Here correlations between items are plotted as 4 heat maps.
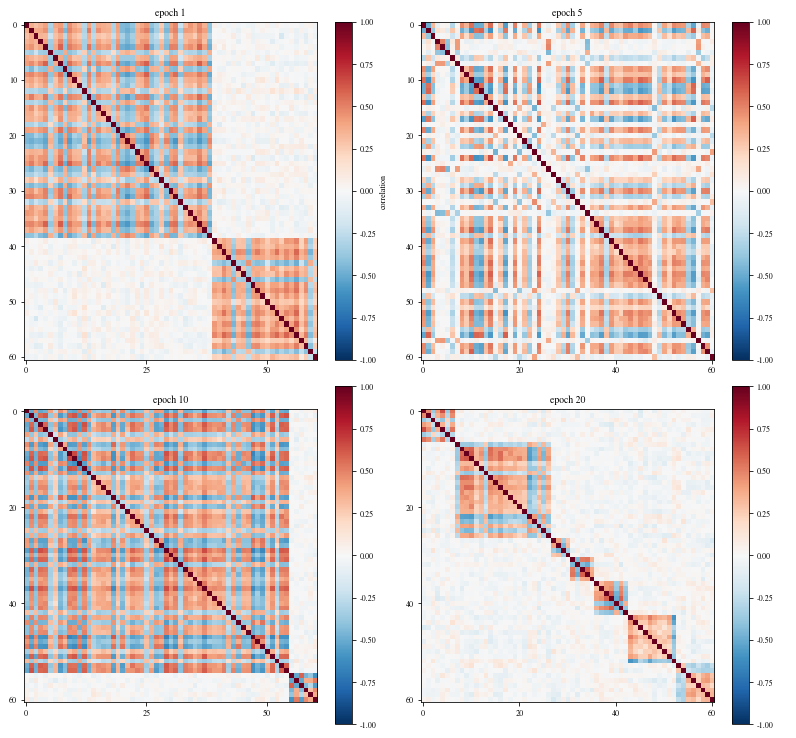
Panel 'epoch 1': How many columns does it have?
61
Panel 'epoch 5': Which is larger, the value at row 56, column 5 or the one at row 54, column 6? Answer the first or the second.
the first
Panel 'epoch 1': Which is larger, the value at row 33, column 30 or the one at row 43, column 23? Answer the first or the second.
the first
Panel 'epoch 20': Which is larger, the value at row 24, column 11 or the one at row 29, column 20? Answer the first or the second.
the first
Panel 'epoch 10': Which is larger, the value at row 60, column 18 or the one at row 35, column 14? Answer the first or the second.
the second
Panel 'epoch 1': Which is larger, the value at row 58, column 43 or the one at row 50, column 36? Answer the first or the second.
the second
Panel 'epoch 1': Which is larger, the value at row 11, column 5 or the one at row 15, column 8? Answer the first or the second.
the first
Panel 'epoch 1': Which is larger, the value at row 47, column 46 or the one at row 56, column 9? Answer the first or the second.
the second
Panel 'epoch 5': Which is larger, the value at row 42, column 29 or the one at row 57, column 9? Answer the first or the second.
the second
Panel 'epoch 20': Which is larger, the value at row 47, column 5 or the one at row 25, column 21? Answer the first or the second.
the first
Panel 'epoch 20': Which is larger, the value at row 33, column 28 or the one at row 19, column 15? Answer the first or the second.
the second
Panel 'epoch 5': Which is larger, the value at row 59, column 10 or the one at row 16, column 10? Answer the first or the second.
the first
